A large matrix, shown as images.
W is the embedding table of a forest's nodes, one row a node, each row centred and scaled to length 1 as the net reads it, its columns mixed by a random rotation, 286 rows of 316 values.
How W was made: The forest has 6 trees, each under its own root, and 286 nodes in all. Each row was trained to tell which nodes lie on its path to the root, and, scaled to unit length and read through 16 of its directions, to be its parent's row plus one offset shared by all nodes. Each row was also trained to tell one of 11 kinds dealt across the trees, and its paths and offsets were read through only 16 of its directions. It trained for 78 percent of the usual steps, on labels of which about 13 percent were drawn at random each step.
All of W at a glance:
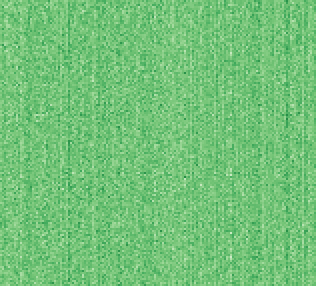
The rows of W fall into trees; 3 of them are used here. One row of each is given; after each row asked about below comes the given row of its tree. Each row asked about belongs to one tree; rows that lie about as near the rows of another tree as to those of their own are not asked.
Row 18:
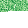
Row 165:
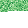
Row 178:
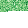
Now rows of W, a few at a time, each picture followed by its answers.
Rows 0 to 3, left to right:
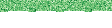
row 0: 18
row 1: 165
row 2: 178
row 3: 165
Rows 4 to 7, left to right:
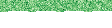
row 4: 178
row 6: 18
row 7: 18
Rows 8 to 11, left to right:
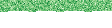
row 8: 165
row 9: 18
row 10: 18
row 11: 165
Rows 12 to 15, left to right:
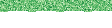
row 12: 165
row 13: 165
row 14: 178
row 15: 18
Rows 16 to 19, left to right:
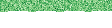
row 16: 18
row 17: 18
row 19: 165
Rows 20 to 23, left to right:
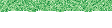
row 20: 178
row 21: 18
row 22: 18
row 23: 178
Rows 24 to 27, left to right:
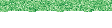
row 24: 18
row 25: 165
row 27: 178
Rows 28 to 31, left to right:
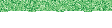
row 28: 18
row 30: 18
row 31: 165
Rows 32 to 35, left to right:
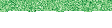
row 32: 178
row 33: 165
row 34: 178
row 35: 18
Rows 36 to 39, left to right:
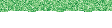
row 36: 18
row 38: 165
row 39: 178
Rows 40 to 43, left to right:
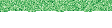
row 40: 18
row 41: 18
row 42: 18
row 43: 178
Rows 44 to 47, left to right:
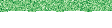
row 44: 178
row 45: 18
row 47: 165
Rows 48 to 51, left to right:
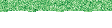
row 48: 165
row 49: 178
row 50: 18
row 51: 18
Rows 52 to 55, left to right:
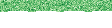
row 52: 18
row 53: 165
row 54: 18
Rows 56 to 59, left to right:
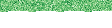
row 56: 178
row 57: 165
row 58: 178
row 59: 165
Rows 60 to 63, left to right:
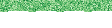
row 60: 165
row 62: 18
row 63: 165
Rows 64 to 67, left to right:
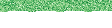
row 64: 18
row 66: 178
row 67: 165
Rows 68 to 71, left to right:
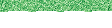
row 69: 178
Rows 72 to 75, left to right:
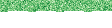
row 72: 165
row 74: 178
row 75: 165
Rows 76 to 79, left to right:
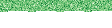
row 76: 178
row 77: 178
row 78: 18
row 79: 165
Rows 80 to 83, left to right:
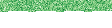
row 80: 178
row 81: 165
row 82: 18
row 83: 18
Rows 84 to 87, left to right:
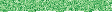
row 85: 165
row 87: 178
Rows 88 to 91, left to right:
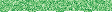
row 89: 18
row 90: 165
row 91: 18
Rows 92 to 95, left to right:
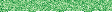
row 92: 178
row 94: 178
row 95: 178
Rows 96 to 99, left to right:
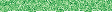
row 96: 18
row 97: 178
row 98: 165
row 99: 165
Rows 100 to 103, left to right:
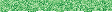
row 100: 165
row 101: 178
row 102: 165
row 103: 165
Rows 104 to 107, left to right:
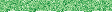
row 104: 178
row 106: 178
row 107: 165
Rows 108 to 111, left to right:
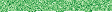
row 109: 165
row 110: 165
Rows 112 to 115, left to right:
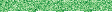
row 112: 18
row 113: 18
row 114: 165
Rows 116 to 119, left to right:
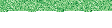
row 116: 165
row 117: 178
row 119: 165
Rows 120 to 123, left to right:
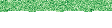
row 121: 165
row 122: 18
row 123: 178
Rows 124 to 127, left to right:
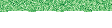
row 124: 178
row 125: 165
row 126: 18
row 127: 165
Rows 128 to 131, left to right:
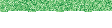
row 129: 18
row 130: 165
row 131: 18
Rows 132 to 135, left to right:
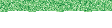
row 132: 165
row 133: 178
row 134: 165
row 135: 165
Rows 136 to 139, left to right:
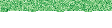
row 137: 18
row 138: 165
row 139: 18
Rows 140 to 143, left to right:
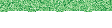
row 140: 165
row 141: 178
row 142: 18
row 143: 178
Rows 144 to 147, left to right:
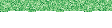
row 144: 178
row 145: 165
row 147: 178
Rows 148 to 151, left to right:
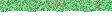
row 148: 178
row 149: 165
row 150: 165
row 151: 178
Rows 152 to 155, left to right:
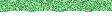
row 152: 165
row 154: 178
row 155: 165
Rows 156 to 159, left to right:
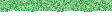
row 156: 178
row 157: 18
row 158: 165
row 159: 165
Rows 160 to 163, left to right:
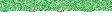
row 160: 165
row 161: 165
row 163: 178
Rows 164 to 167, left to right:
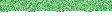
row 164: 178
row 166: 165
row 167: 18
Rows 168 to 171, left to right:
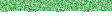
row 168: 165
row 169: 178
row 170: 165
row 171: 18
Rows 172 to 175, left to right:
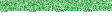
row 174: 178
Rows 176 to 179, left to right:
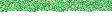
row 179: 18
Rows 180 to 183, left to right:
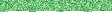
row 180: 18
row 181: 165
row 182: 165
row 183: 18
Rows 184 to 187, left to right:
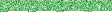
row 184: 178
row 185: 18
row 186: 165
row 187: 18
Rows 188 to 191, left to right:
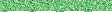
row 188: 165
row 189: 165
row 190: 18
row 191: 165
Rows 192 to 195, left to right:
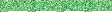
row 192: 18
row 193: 165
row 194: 18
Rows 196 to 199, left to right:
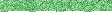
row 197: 165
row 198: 18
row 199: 18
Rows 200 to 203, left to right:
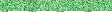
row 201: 165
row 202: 178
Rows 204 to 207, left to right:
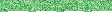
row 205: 178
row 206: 165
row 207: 165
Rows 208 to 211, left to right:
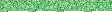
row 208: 178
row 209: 18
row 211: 178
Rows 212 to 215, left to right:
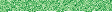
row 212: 178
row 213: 18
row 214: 178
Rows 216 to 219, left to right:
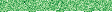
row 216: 18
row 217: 165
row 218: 165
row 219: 178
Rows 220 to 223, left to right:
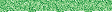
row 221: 165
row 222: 178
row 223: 178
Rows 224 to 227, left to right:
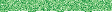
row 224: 165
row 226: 165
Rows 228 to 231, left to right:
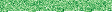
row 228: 178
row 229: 18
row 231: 165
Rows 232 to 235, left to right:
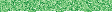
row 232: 18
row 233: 165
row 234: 165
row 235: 165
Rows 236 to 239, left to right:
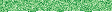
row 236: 178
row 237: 178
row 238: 165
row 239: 165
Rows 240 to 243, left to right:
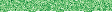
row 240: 18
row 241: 165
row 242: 165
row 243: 165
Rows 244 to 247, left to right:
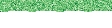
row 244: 178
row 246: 165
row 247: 18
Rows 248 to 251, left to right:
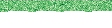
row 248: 18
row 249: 178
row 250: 18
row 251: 165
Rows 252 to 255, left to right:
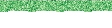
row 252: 178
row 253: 165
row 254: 18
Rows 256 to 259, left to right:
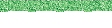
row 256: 18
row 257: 165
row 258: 178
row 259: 178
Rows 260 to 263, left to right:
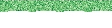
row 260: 18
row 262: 18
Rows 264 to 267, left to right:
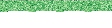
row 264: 178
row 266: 165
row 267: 165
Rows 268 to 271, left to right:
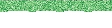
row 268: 165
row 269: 165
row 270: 178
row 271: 178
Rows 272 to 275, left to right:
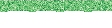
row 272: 18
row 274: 18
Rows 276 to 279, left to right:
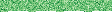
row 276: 18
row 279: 178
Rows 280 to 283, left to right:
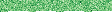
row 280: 18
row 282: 18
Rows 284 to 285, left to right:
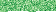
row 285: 18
